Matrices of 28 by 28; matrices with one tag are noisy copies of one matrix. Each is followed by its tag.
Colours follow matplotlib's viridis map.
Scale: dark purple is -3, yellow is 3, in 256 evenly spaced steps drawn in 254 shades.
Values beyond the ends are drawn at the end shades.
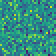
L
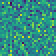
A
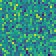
L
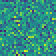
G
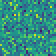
L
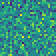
A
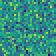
L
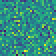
G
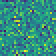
G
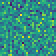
A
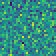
A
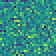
G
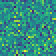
G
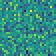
L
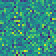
G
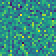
A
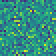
G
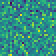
A
